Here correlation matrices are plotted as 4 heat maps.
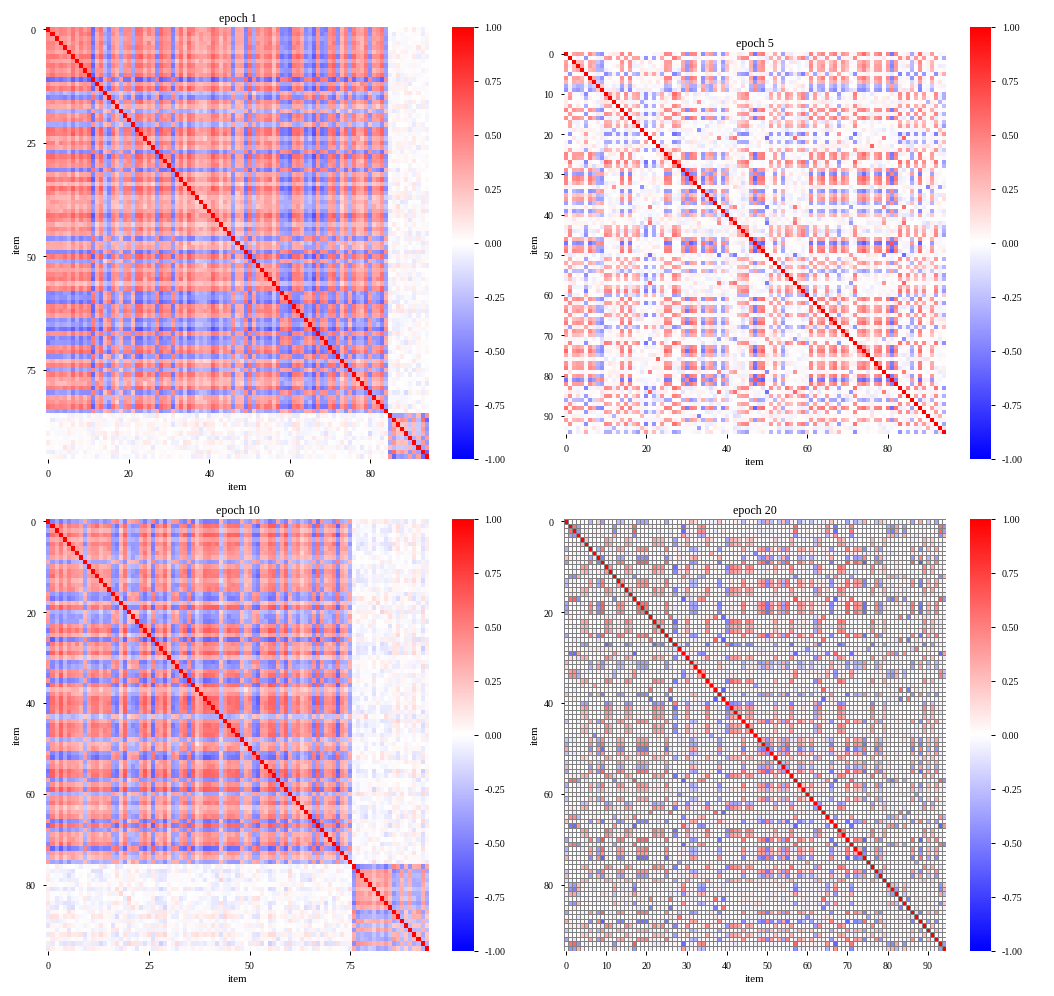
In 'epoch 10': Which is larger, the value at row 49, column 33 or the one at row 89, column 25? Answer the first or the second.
the first
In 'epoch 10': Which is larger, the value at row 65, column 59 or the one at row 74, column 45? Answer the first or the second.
the first
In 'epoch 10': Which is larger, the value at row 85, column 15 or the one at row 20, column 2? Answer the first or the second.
the first
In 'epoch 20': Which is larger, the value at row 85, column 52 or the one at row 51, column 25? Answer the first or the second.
the second
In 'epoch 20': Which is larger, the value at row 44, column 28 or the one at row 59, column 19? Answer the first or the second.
the second
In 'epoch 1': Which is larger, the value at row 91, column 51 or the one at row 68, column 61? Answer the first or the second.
the first
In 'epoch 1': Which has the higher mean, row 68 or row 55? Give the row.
55
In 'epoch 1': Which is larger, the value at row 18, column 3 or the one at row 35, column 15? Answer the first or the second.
the first
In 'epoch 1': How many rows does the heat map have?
95
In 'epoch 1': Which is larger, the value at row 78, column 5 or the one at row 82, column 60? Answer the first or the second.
the first
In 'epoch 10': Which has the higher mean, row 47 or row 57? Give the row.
47
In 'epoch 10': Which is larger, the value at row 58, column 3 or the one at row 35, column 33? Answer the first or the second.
the first
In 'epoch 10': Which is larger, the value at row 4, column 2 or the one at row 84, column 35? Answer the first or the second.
the first
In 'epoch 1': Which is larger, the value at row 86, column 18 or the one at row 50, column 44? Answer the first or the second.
the second
